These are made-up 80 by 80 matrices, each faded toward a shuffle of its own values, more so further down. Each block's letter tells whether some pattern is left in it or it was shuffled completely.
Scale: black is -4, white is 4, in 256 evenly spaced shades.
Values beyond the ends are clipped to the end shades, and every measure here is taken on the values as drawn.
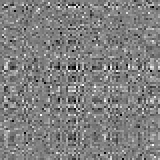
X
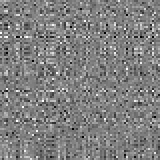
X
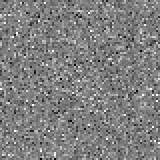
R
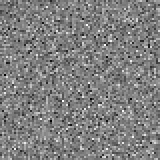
R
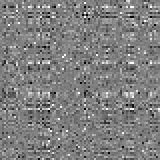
X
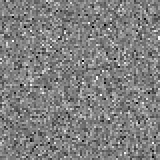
R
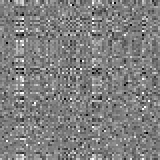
X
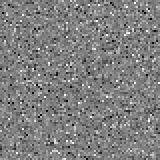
R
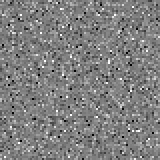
R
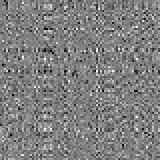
X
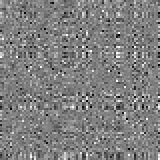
X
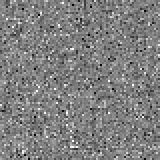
R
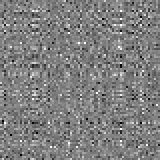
X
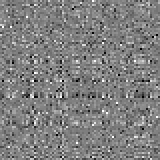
X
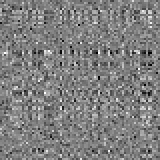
X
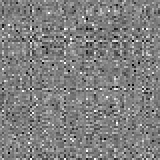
X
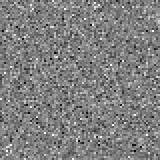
R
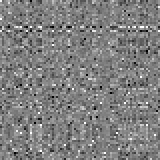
X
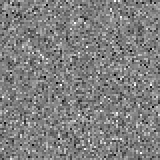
R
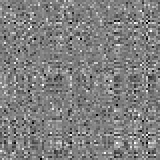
X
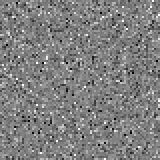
R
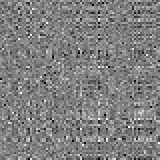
X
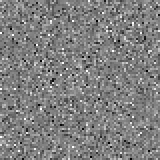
R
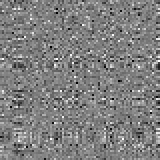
X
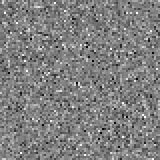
R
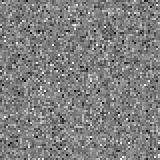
R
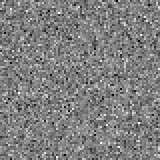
R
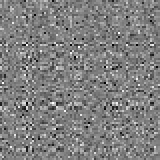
X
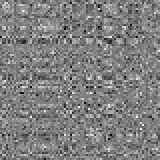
X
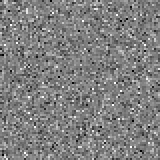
R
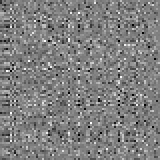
X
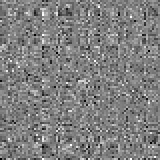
X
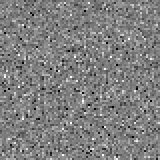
R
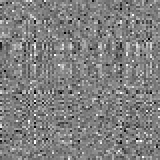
X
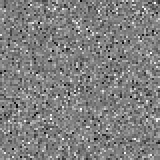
R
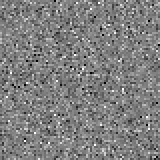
R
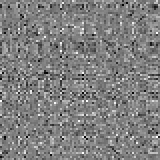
X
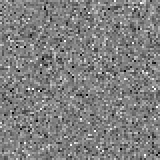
R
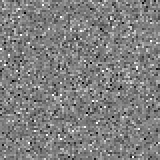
R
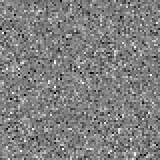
R
